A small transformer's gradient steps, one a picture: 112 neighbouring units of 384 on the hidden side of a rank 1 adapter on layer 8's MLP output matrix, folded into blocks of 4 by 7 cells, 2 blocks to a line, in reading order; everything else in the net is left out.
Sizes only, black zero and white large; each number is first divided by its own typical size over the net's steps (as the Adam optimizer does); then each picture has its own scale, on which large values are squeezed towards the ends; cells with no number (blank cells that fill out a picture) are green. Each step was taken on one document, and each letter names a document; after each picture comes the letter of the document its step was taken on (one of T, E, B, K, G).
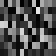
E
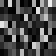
E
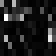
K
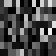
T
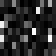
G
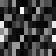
G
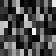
E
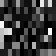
G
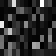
G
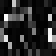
K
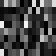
T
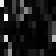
K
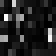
K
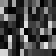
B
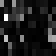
K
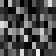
T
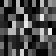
T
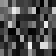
B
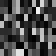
E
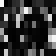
K
